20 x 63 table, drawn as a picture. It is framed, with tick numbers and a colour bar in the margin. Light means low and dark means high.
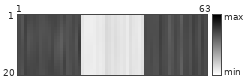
The table splits into one row of 3 panels. Panel 1,1: high, streaked downward, faint in contrast. Panel 1,2: very low, streaked downward, faint in contrast. Panel 1,3: high, streaked downward, faint in contrast.
